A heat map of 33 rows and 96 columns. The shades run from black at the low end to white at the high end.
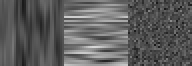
The table splits into one row of 3 panels. Panel 1,1: low, streaked downward. Panel 1,2: middling, streaked across, strong in contrast. Panel 1,3: low, fine-grained.
